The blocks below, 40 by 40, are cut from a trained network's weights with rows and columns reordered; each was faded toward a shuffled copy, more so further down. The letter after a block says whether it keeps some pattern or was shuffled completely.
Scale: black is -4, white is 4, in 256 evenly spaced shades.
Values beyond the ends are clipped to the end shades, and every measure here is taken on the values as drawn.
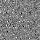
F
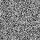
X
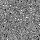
X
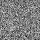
X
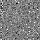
F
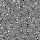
X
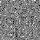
F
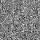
F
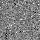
X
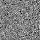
F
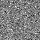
X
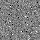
X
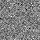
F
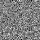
F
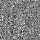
F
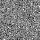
X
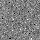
X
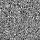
F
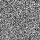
F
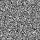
X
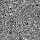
F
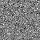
X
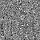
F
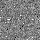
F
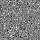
X
